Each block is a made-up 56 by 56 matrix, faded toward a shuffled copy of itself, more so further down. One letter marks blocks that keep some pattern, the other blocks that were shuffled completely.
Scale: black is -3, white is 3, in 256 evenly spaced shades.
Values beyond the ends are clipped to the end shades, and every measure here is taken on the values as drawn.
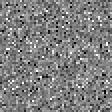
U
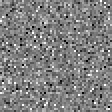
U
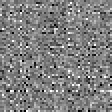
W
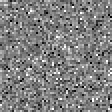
U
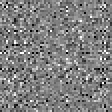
W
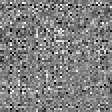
W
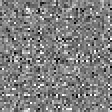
W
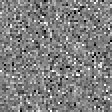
U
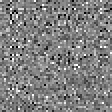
W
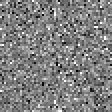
U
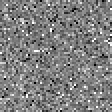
U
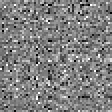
W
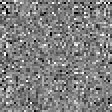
W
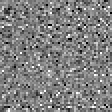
W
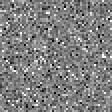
U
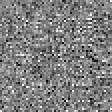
W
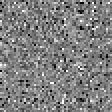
W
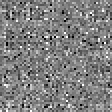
W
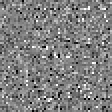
W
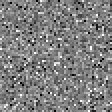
U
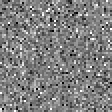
U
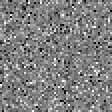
U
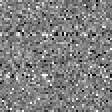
W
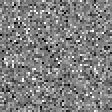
U
